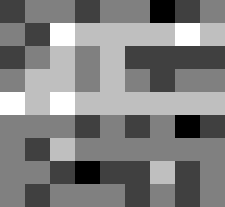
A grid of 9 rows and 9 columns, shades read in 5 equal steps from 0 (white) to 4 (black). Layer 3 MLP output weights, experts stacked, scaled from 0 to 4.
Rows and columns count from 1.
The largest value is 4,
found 3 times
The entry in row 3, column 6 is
3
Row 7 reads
2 3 1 2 2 2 2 2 2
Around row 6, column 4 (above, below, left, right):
1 2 2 2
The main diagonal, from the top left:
3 3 1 2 1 3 2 3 2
